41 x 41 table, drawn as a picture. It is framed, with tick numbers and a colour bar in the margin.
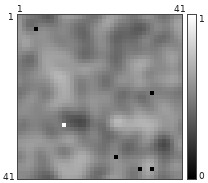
Overall the values sit about 50% of the way up the scale. Six lone cells stand out: one far higher and five far lower than their neighbours. Neither half mirrors the other. The bottom right is the roughest part. The texture is blotchy.
